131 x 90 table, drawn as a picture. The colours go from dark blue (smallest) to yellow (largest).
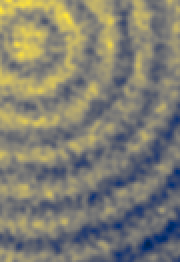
There are no lone odd cells. The field climbs toward the top left. The bottom right is the ninth with the lowest average. Concentric rings centre on the top left. The halves do not mirror each other. The top left is the ninth with the highest average.
